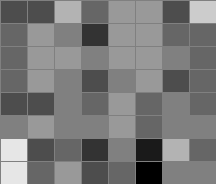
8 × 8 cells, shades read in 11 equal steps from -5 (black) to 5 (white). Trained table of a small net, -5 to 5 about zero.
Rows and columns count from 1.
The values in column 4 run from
-3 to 0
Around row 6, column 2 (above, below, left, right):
-2 -2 0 0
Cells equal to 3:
1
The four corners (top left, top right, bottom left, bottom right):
-2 3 4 0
